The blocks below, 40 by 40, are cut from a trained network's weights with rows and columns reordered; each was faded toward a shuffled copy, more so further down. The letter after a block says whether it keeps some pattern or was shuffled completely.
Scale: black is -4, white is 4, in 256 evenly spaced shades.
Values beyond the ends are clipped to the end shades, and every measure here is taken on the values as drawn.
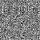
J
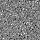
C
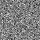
C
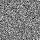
C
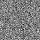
J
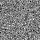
C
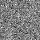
C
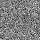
C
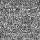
J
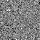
J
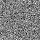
C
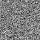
J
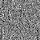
J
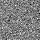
C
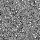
C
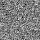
J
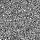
C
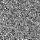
J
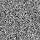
C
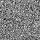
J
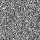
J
